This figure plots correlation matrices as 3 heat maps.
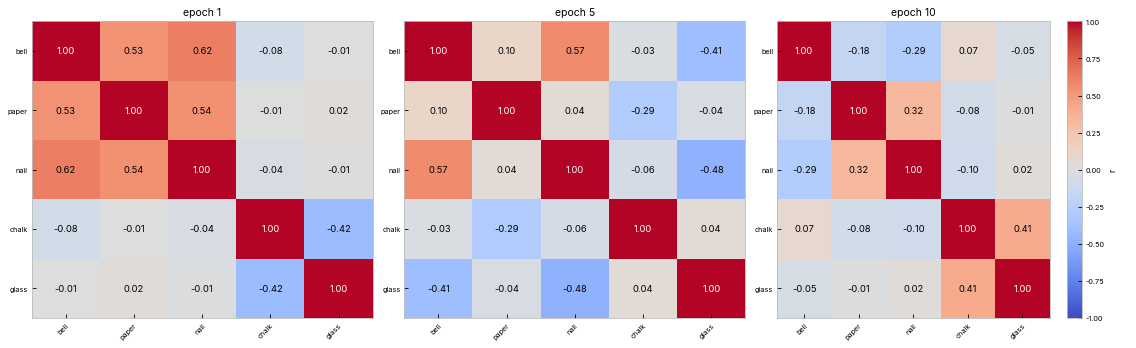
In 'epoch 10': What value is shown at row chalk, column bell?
0.07
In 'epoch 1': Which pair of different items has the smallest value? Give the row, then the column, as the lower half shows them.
glass, chalk
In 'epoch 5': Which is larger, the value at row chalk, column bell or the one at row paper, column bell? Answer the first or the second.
the second
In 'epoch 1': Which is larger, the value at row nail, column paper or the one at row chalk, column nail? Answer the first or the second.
the first
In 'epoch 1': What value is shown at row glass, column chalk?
-0.42
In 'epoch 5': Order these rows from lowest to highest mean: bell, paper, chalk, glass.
glass, chalk, paper, bell
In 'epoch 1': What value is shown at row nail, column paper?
0.54
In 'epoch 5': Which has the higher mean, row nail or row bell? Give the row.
bell
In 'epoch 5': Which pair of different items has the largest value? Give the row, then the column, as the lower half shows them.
nail, bell
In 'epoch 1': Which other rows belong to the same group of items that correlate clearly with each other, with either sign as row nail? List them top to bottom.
bell, paper
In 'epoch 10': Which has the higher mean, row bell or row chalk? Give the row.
chalk
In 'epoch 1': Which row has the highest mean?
nail
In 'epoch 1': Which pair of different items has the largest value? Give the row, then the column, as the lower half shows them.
nail, bell
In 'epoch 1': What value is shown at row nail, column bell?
0.62
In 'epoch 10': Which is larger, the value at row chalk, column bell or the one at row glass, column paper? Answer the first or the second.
the first
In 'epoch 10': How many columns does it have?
5
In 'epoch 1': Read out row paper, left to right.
0.53 1.00 0.54 -0.01 0.02
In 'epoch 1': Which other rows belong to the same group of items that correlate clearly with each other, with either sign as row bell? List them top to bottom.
paper, nail
